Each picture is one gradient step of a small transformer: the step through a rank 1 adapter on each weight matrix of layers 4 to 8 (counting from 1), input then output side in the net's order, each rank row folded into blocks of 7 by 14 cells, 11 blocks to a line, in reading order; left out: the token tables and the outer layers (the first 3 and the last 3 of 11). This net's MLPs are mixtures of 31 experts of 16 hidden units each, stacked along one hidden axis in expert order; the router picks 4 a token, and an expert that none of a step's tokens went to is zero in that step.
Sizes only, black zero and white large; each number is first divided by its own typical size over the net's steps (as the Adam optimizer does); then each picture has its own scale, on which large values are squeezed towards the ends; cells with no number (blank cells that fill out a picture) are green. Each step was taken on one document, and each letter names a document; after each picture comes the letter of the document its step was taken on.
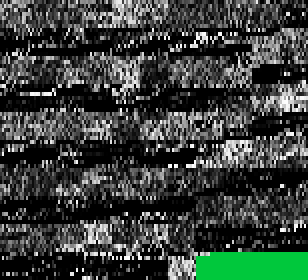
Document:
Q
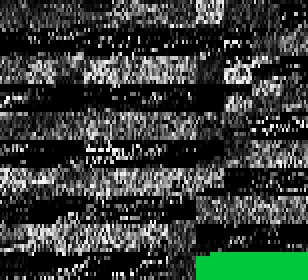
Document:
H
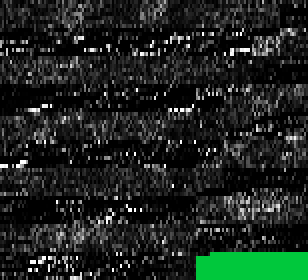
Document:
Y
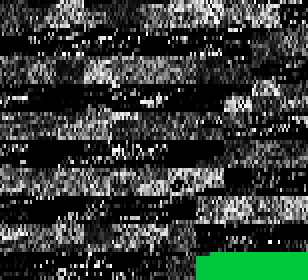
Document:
H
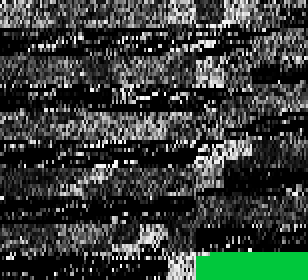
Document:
Q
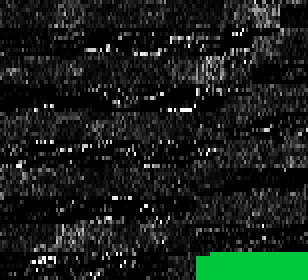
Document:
Y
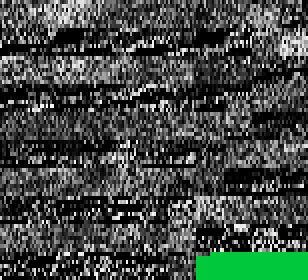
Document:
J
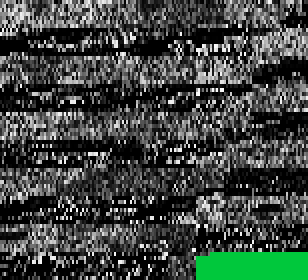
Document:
J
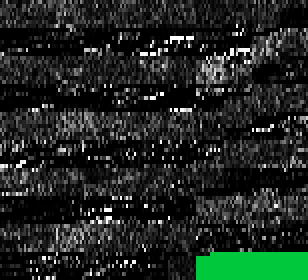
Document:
Y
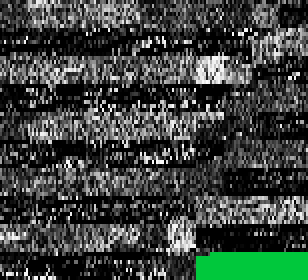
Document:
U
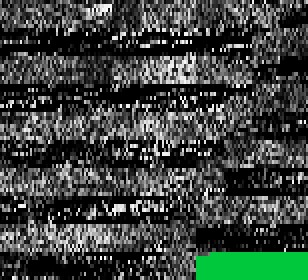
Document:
U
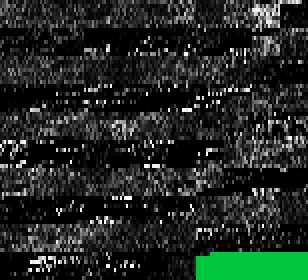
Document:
Y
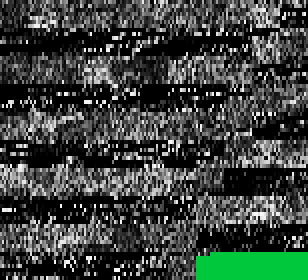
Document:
U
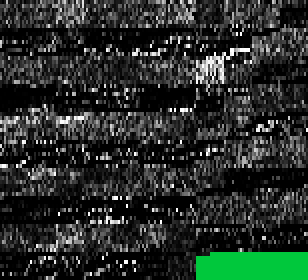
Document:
Y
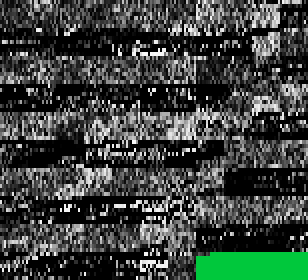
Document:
U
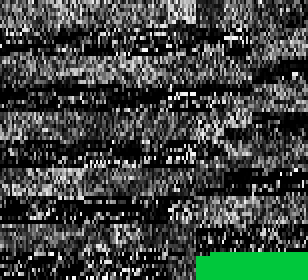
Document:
J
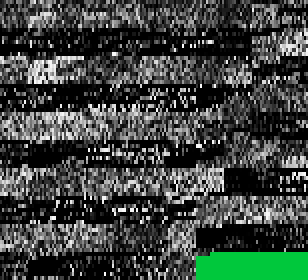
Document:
U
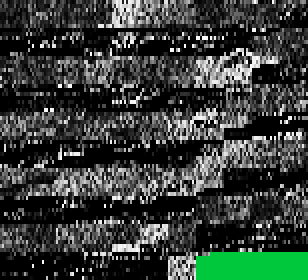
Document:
Q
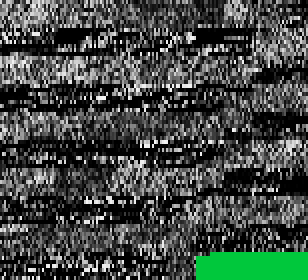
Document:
J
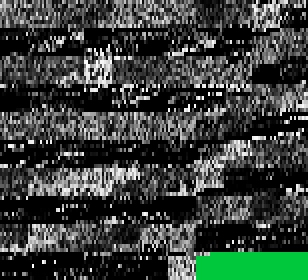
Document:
Q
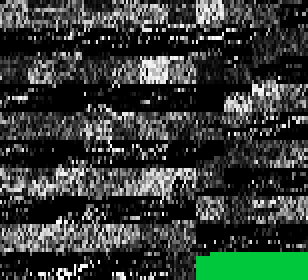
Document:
H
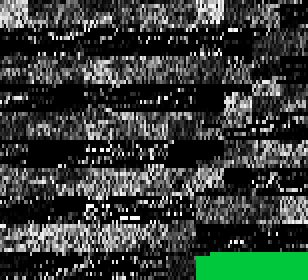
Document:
H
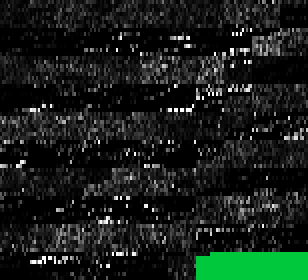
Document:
Y
